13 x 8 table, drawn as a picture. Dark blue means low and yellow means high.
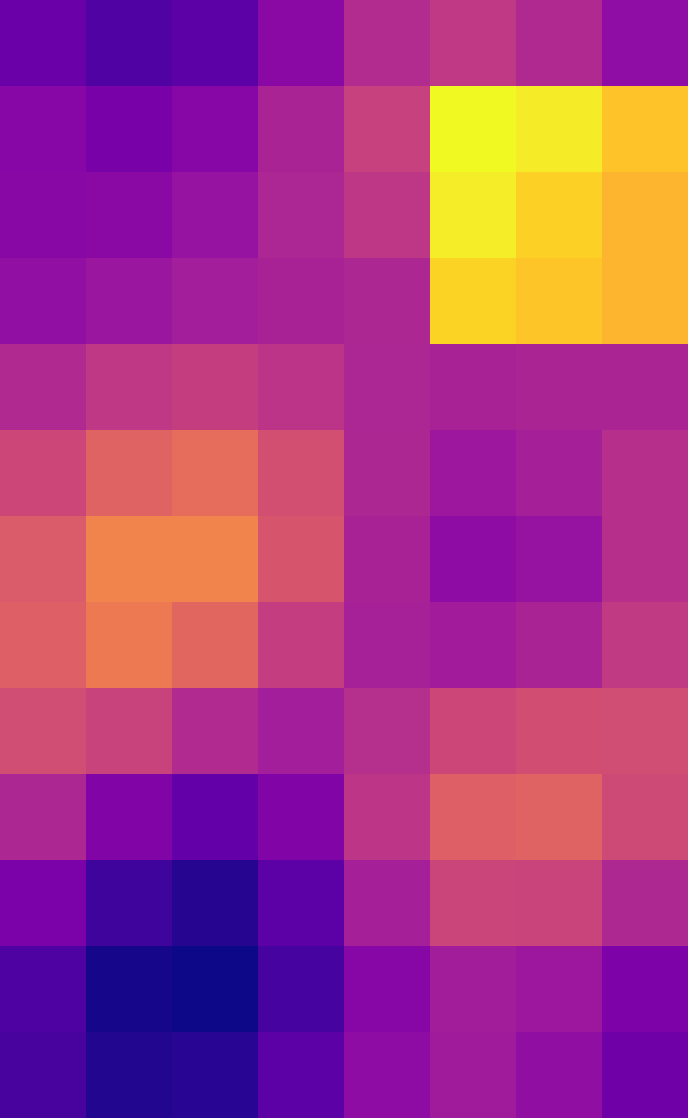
The top right is the roughest part. In the top right lies a patch that is higher than the rest. There are no regular stripes. The top right is the ninth with the highest average.
